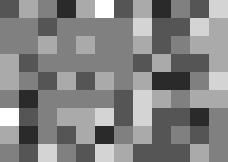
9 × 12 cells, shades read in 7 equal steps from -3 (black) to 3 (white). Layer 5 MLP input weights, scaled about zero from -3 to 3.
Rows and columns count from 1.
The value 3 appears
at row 1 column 6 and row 7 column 1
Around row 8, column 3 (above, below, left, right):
0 2 -2 -1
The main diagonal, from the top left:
-1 0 1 0 -1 0 -1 1 -1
